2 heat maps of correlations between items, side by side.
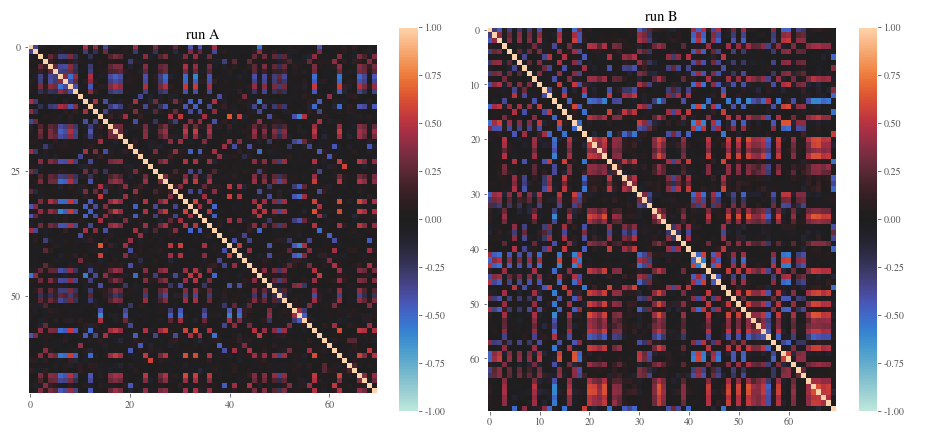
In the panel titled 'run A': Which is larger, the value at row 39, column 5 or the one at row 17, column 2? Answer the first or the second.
the second
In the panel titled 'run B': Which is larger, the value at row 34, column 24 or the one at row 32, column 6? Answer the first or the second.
the first
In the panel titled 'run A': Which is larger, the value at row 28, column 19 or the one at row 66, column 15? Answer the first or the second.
the first
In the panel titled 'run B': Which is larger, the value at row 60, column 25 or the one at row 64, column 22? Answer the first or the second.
the second
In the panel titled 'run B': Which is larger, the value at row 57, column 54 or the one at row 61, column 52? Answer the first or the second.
the second
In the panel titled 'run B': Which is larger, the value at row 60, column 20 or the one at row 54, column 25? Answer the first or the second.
the second
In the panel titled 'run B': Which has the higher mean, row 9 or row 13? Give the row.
9
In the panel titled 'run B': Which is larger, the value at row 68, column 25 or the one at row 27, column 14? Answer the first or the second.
the first
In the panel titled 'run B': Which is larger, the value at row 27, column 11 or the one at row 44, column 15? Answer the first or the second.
the second
